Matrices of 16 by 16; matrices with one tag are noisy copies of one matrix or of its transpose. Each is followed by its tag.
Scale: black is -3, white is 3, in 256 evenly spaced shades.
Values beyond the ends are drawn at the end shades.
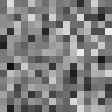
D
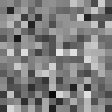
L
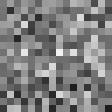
L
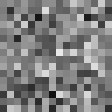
L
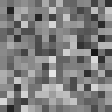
L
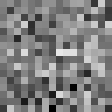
L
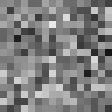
L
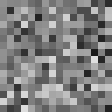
L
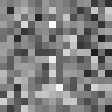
L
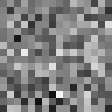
L
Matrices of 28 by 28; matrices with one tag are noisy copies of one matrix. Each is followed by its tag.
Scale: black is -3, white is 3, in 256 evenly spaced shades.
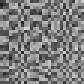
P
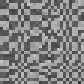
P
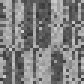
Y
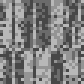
Y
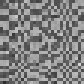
P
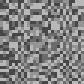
P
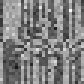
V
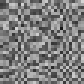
P
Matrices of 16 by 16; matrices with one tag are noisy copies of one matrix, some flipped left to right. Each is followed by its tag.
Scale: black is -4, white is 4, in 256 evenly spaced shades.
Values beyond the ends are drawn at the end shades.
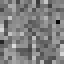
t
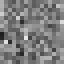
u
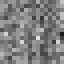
u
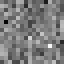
t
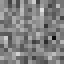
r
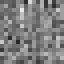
r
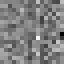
u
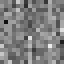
t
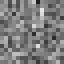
r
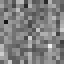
t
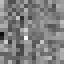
u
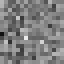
u
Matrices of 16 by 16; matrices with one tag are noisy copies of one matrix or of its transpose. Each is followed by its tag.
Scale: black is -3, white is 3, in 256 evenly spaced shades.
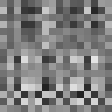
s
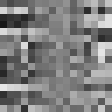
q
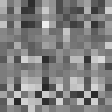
s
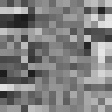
q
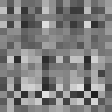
s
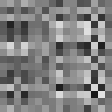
s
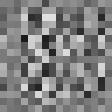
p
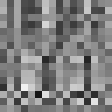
s
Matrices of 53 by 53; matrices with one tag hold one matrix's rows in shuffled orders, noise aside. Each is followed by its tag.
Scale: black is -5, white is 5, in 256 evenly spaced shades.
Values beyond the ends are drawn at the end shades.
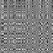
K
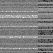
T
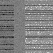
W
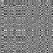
K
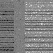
W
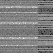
T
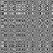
K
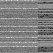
T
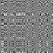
K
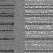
W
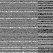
T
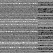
T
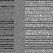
W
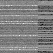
T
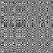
K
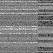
T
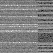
T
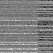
T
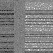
W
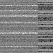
T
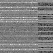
T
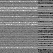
T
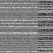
T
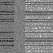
W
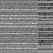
T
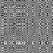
K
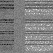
W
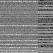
T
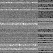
T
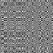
K
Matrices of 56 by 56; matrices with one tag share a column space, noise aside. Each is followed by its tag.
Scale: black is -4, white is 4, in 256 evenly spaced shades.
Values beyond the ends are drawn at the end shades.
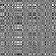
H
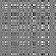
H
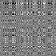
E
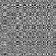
H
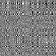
E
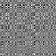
H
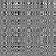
E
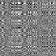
E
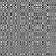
H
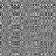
H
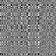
H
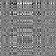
E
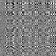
E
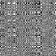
E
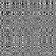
E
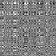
E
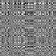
E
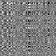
E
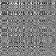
E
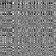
E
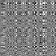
E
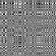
E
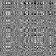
E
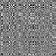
H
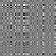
H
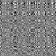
E
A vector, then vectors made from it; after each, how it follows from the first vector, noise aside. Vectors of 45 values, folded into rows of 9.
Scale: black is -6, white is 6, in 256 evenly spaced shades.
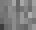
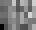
scaled up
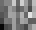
scaled up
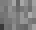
copied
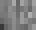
copied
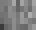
copied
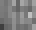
copied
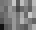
scaled up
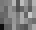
scaled up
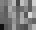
scaled up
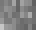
sign-scrambled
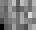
scaled up
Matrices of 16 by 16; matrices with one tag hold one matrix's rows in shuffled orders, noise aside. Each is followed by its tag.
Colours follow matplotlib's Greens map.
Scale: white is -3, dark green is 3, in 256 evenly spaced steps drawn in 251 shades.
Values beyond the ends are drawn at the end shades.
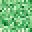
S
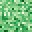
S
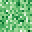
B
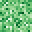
B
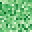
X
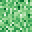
B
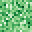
B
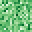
B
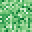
B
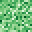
X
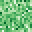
X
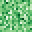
B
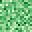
X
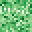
S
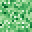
S
